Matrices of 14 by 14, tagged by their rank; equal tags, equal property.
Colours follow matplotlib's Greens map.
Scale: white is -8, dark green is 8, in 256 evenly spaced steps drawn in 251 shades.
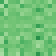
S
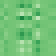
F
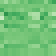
S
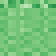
S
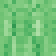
S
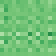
S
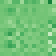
S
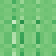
F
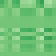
F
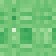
S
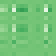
F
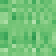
S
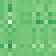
S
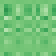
F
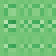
F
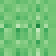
F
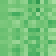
S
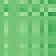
F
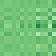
F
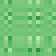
F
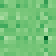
S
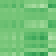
F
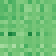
S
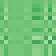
F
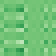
F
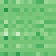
S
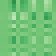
F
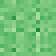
S
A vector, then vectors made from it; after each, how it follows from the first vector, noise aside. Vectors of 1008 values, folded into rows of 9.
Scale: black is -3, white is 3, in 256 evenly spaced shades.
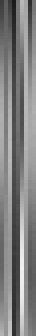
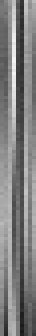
reversed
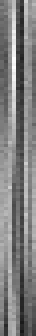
reversed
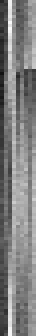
wrapped around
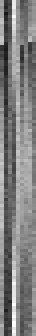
wrapped around
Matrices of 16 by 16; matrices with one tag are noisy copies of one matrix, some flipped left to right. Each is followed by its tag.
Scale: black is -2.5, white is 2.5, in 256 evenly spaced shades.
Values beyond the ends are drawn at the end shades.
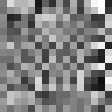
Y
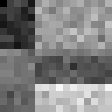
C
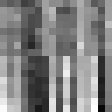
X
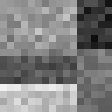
C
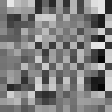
Y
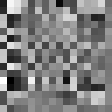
Y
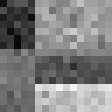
C
